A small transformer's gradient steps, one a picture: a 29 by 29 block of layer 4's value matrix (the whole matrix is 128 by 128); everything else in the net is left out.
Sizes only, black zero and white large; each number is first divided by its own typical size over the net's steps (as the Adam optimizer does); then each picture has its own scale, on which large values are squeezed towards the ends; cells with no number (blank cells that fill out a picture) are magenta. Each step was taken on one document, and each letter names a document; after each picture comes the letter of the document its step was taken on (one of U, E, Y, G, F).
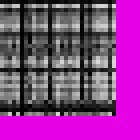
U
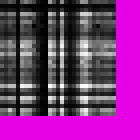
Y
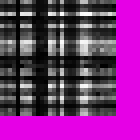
Y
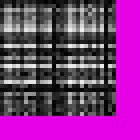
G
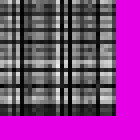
U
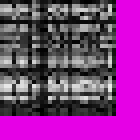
U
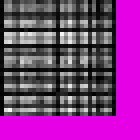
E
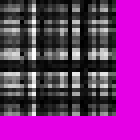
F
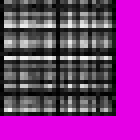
E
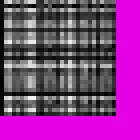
E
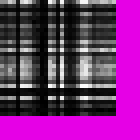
Y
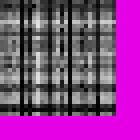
U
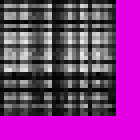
G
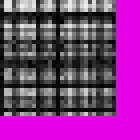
G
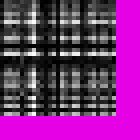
F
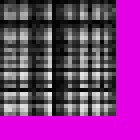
G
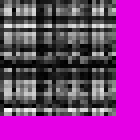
E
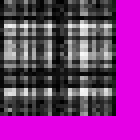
E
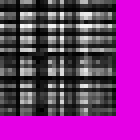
Y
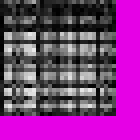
G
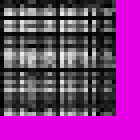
G
